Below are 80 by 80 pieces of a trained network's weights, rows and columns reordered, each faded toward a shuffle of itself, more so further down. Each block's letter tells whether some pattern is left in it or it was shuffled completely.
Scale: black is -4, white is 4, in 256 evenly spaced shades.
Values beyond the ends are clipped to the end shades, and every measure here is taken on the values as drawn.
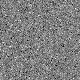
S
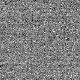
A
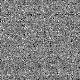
A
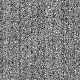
A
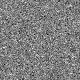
S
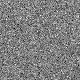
S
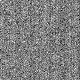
A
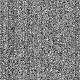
A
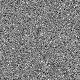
S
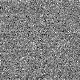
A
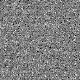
A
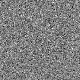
A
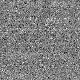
A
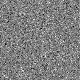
S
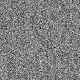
A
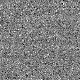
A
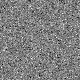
S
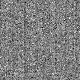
A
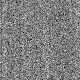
A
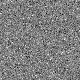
S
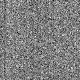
A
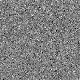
A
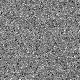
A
